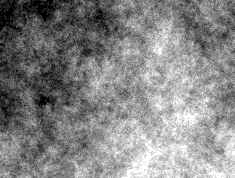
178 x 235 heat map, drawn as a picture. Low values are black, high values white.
There is an overall slope up to the bottom right. The top left is the ninth with the lowest average. There are no regular stripes. No row or column stands out.
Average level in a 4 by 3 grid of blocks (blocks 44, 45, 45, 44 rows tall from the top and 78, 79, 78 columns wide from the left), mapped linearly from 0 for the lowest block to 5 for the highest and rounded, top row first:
0 2 2 | 1 3 4 | 1 3 4 | 2 4 5
